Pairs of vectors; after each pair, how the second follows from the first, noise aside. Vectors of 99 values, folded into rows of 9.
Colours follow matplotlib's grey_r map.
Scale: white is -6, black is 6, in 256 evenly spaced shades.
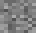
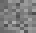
wrapped around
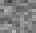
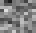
scaled up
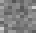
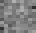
negated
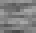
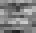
scaled up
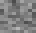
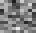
scaled up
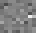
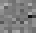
negated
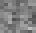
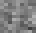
negated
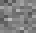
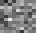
scaled up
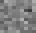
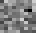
scaled up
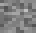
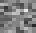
scaled up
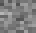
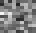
scaled up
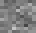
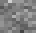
wrapped around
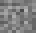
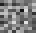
scaled up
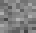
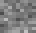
negated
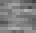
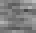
negated
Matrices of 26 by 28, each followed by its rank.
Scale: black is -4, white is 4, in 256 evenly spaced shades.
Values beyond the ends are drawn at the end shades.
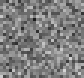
full rank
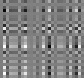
one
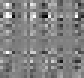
two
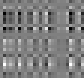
one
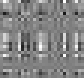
two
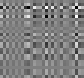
one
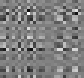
two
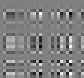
one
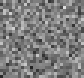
full rank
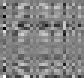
two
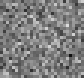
full rank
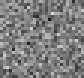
full rank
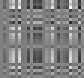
one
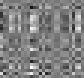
two
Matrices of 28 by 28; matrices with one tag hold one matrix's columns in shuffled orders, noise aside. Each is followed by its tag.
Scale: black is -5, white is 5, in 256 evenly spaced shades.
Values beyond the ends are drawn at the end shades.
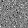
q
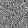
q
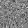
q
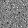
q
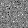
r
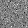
q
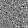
q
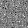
r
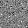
r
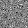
q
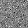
q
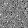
r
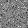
q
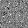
r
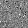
r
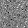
q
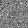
r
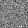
q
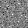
r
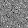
q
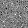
r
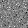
q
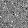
r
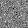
r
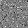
q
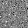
r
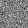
r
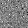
r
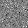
q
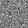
r
